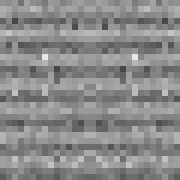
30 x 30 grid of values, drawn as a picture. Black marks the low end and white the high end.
No seam splits the table. Stripes running across repeat 7 times from top to bottom. It is mirror symmetric from left to right. The histogram is bell-shaped.
